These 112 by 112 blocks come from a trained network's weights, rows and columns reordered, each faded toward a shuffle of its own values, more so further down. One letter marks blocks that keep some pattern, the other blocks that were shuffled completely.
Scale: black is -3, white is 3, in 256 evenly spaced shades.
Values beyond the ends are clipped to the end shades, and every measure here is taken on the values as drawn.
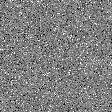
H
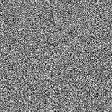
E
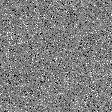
H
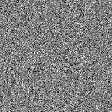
E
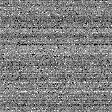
E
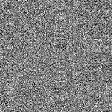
E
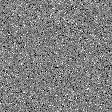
H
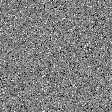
H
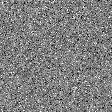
H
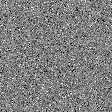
H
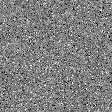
H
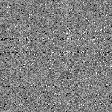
E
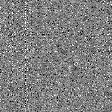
E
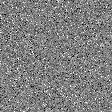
H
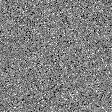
H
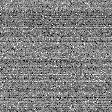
E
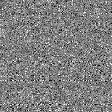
E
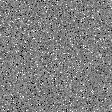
H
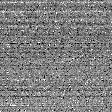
E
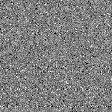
E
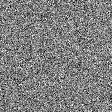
H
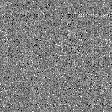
E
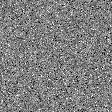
H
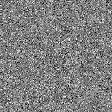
E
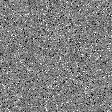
H
